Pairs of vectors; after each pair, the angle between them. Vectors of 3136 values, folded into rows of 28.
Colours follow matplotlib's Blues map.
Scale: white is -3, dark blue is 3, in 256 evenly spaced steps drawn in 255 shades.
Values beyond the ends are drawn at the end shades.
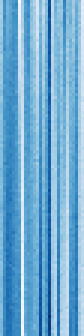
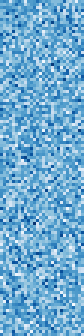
orthogonal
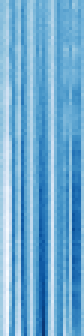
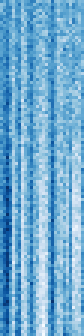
nearly opposite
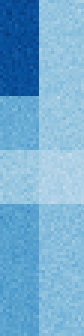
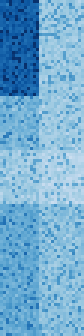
nearly parallel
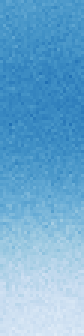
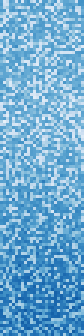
partly opposed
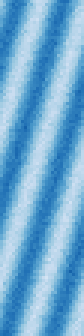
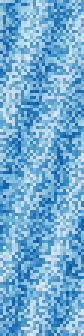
partly aligned
